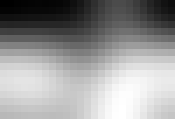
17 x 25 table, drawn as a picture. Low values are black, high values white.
Ninth with the lowest average: top left. Lone odd cells: none. Ninth with the highest average: bottom right. Slope: up to the bottom.
